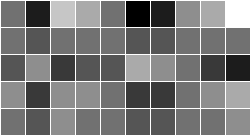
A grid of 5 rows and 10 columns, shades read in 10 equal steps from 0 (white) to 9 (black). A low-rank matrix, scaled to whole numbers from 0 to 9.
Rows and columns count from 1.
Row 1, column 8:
4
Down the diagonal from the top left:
5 6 7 4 5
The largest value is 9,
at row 1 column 6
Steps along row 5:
up down up same up same down same down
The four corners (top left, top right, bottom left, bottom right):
5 0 5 4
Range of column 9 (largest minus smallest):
4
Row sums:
47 53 56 50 51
